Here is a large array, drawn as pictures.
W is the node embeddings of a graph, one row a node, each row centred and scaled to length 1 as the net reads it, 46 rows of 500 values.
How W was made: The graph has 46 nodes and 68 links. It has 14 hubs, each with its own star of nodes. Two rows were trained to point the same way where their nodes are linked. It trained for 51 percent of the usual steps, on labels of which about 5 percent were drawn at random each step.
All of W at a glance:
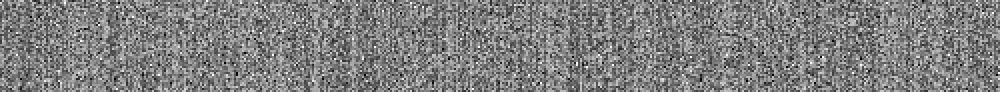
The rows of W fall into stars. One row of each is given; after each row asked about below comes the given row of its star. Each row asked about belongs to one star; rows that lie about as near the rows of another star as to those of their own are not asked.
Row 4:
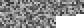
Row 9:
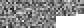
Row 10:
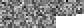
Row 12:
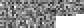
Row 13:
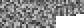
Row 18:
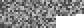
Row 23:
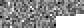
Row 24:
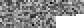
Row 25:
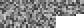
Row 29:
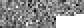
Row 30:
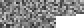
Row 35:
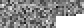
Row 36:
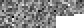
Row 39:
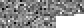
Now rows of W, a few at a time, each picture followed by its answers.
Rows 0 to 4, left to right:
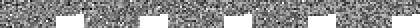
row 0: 18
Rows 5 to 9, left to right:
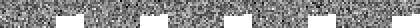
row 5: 25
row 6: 36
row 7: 36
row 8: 18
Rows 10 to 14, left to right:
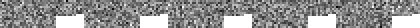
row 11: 10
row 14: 30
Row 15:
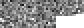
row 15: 39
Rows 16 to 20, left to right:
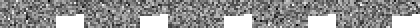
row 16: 4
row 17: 9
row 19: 36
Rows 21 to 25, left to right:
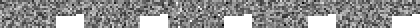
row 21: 10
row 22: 12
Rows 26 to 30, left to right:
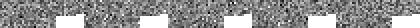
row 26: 35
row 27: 18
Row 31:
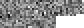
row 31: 13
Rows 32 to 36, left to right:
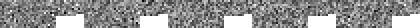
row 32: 30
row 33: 29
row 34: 23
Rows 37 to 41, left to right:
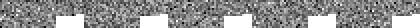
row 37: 13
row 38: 9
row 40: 39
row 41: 29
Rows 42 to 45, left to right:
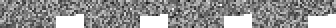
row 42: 29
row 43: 23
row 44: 24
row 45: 39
